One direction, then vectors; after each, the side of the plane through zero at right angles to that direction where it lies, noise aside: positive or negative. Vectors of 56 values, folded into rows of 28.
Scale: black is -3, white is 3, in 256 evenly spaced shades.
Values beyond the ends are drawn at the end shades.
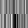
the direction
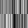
positive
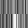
negative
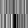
positive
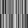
negative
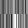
negative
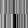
positive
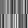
negative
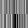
positive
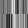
negative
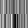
positive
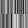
negative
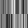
negative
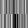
positive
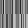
negative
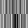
positive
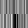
positive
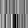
positive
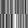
negative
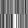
negative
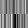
positive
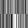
negative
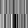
positive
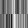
negative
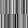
positive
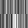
negative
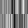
positive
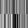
positive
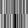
positive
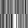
negative
